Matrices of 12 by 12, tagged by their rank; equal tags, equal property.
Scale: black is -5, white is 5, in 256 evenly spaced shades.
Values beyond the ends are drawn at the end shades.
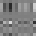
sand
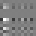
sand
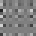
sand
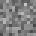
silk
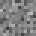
silk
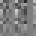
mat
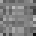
mat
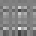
sand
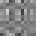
mat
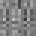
mat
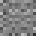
mat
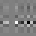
sand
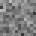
silk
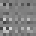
mat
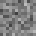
silk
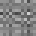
mat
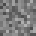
silk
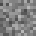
silk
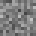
silk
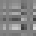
sand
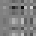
sand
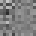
mat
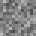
silk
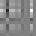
sand
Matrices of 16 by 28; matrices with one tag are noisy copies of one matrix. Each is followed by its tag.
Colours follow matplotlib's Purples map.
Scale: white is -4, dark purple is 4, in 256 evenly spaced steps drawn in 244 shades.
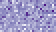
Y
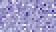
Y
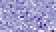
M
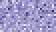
Y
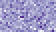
M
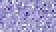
Y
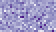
M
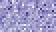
Y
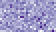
M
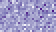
Y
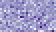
M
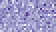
Y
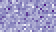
Y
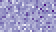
Y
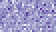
Y
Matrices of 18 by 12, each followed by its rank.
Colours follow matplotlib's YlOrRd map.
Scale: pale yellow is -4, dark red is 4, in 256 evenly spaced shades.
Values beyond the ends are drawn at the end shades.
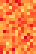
full rank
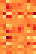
two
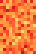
full rank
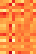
two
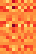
two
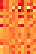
two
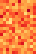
full rank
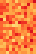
full rank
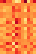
two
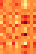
two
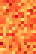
full rank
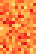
full rank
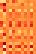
two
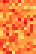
full rank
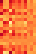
two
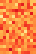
full rank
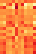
two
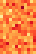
full rank
